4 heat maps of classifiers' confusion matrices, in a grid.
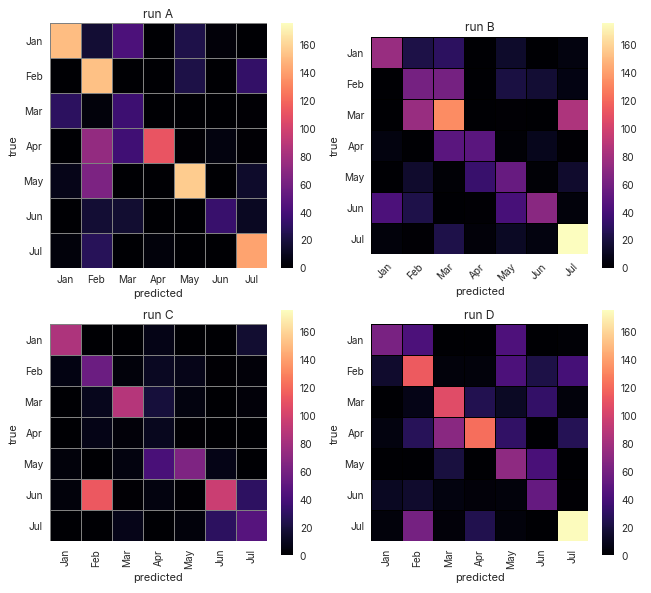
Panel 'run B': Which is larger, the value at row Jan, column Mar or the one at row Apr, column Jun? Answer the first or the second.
the first
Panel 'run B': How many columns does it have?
7
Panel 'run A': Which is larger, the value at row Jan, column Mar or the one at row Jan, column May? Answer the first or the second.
the first
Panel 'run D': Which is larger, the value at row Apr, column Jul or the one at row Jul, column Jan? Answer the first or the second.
the first
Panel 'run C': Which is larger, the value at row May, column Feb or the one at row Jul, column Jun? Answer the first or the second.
the second
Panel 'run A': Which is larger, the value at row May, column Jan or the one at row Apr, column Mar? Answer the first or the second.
the second
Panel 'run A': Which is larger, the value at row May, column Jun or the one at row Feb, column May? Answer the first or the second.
the second
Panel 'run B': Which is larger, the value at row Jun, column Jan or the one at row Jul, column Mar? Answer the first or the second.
the first
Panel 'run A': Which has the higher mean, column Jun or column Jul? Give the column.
Jul
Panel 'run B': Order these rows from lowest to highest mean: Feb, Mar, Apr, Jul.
Apr, Feb, Jul, Mar
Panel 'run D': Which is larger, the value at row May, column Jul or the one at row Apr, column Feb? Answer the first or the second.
the second
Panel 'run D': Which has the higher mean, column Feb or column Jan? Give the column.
Feb
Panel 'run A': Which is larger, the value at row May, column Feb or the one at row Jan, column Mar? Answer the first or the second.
the first
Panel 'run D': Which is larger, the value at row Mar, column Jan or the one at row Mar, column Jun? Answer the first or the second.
the second
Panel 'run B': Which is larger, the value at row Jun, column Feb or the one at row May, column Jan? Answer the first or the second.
the first
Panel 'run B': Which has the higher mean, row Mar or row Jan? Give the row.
Mar
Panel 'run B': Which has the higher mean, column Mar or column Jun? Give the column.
Mar
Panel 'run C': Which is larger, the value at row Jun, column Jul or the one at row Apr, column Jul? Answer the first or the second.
the first
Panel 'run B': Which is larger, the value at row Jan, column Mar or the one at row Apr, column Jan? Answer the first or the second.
the first
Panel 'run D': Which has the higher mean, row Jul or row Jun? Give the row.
Jul
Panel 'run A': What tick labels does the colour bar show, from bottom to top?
0, 20, 40, 60, 80, 100, 120, 140, 160
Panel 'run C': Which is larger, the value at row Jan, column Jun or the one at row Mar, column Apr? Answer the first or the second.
the second
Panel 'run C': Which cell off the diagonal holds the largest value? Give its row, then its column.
Jun, Feb
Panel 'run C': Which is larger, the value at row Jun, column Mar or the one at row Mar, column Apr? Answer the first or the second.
the second
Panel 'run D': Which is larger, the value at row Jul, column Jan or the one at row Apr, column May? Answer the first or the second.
the second
